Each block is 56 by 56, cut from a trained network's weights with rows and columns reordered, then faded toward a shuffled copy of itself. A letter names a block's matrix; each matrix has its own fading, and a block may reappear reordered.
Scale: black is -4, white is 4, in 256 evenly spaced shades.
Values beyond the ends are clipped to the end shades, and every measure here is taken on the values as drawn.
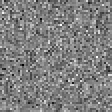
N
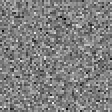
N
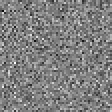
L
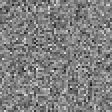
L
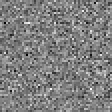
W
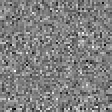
W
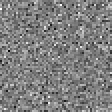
W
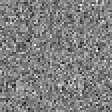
N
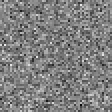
L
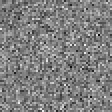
N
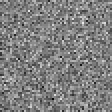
L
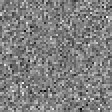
N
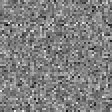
W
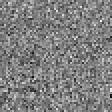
L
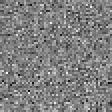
W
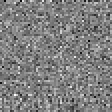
W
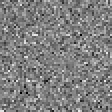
W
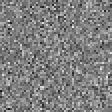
L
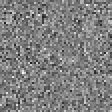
L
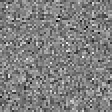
N
